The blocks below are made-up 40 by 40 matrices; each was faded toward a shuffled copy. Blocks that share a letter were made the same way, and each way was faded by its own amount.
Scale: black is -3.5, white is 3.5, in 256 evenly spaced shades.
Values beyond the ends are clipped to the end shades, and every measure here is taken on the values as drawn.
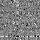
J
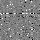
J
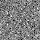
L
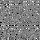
J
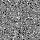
L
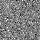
L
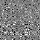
J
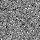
L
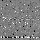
J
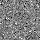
L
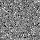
L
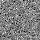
L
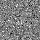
L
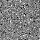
L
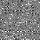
J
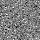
L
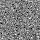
L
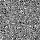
L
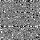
J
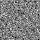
L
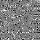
J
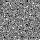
L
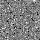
L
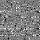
J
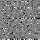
J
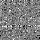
J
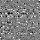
J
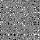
J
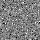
L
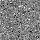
L
